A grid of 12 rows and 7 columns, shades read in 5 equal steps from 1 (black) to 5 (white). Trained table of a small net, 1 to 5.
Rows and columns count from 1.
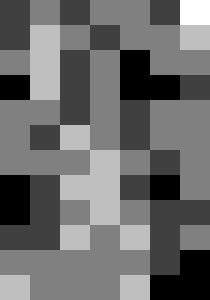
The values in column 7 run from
1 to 5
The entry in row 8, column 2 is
2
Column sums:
28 35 35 38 31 25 33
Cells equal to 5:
1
